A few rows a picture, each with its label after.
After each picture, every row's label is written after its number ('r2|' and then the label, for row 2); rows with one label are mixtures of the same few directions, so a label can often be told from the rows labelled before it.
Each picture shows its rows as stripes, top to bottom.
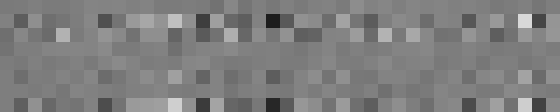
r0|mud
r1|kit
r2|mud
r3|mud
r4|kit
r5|kit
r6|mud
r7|kit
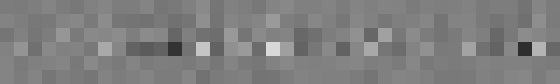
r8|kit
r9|kit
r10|mud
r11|kit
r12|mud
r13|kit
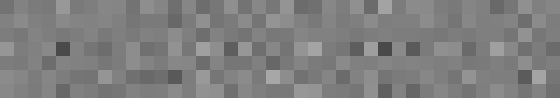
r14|mud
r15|kit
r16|kit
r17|mud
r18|kit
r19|kit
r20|mud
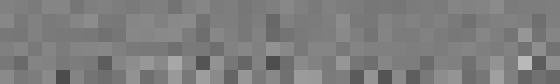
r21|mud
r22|kit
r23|kit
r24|kit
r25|kit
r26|mud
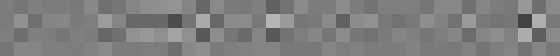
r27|kit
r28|kit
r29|kit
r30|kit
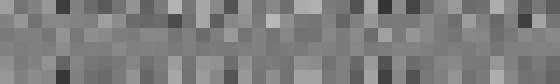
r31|mud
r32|kit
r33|mud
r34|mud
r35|mud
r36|mud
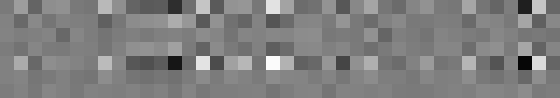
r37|kit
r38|kit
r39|mud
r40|kit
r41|kit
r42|kit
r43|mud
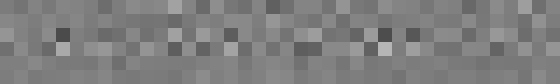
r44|kit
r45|kit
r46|mud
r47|mud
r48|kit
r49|kit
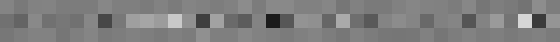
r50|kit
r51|kit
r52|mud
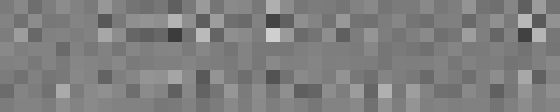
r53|kit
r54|kit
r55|kit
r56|mud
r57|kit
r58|kit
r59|mud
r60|mud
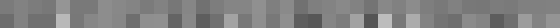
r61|mud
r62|mud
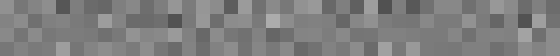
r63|mud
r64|kit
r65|kit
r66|mud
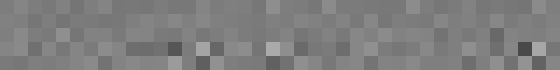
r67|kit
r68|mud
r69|mud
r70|kit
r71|kit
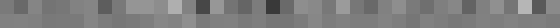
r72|kit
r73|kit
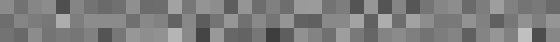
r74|mud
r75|mud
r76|kit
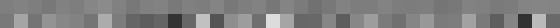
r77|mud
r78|kit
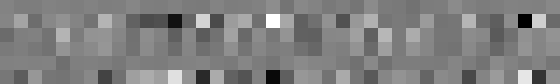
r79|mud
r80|kit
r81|mud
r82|mud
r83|mud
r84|kit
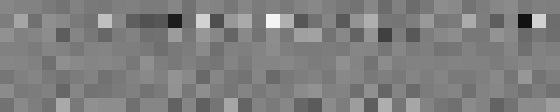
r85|mud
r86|kit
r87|mud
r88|kit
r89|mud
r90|kit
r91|mud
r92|mud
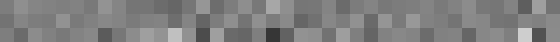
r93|kit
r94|mud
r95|kit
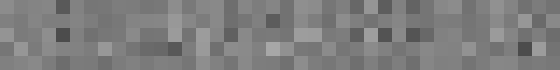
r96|mud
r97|kit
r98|mud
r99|kit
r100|mud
